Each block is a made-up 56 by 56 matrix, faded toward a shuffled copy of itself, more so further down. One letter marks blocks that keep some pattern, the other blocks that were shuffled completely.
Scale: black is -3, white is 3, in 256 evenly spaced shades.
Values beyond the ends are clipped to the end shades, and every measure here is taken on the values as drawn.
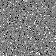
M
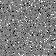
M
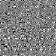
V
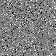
M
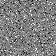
M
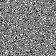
M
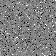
M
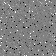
M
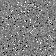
M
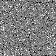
M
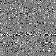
V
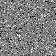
M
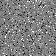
M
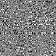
V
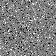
M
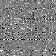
V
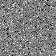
M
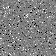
M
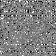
V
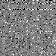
V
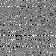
V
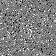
M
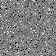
M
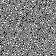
M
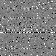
V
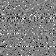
V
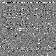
V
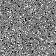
M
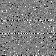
V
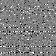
V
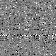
V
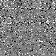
V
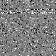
V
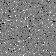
M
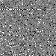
V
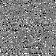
V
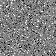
M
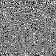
V
